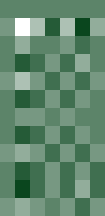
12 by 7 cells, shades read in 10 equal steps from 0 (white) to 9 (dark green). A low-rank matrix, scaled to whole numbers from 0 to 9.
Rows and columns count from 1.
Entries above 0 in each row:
7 6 7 7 7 7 7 7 7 7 7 7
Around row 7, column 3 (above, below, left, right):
7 7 5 6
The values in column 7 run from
4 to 7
